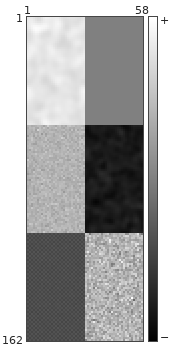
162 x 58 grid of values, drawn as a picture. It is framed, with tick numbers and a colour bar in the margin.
The table splits into 3 rows of 2 panels. Panel 1,1: very high, blotchy, faint in contrast. Panel 1,2: middling, flat. Panel 2,1: high, fine-grained, faint in contrast. Panel 2,2: very low, blotchy, faint in contrast. Panel 3,1: low, checkered, faint in contrast. Panel 3,2: high, fine-grained.
